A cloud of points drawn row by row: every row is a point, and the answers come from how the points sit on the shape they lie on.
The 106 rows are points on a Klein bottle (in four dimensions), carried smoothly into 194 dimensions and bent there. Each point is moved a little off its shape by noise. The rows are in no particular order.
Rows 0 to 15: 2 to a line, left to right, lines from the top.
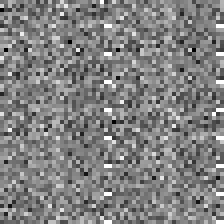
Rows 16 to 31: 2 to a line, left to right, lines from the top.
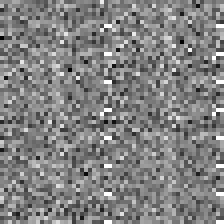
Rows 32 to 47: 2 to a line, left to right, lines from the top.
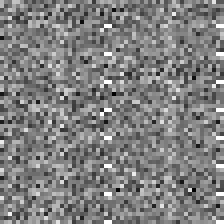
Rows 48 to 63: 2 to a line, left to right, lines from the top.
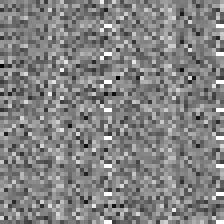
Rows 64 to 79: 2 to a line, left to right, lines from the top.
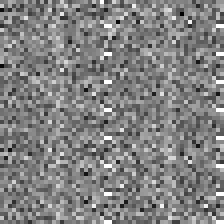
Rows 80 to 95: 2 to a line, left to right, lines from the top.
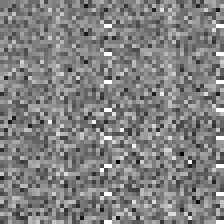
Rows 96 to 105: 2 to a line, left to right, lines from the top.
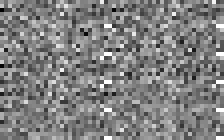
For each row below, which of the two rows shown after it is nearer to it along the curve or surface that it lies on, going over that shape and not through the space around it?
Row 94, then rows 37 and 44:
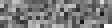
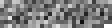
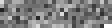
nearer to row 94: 37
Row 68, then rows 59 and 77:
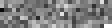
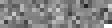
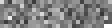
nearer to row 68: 77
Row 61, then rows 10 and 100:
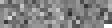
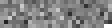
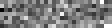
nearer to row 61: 10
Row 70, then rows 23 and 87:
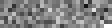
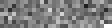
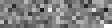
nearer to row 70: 23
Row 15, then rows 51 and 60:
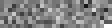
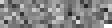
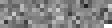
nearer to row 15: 60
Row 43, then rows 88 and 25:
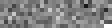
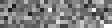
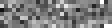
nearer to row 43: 88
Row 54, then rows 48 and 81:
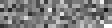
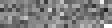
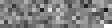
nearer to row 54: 48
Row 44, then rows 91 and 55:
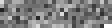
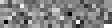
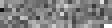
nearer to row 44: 55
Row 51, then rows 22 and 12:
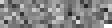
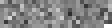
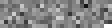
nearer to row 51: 22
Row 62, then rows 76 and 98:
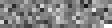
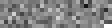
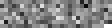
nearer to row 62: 98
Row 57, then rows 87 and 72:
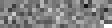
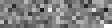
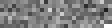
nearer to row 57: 72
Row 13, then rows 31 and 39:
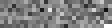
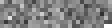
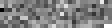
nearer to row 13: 39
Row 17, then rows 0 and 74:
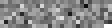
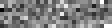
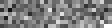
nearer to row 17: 74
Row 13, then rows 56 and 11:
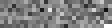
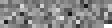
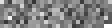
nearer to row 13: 56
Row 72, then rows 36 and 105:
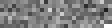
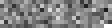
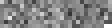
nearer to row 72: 36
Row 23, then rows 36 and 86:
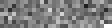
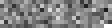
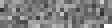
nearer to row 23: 36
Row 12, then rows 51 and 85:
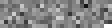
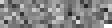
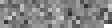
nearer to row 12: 85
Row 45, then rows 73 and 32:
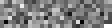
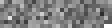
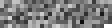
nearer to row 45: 32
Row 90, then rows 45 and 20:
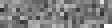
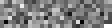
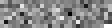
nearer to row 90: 45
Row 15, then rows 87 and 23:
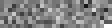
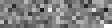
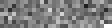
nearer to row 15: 23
